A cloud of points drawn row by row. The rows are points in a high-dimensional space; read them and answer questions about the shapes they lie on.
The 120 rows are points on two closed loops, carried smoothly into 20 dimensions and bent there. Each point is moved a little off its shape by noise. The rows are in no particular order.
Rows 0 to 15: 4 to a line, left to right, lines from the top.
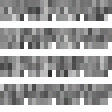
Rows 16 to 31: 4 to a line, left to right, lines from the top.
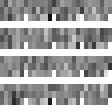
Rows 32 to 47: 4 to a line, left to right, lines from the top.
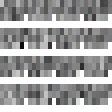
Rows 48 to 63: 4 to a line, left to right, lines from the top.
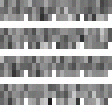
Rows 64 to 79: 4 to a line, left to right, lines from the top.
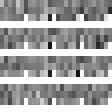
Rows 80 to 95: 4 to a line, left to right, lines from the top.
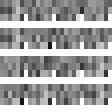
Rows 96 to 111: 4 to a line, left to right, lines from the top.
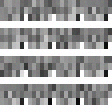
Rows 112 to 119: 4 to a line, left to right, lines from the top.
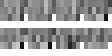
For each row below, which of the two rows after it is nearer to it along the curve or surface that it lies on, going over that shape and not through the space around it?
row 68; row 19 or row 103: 19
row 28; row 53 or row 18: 18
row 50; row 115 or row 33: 115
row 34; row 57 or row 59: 59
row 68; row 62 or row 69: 62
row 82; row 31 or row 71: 71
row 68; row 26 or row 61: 26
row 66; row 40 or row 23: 23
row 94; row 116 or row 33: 33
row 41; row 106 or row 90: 90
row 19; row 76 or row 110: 110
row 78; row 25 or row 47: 25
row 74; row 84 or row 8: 84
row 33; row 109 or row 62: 109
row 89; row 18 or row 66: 18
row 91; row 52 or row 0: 52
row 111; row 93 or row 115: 93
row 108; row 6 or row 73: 6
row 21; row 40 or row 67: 40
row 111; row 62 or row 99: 62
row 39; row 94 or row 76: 94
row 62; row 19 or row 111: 111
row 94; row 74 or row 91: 91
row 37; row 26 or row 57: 57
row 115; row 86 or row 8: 8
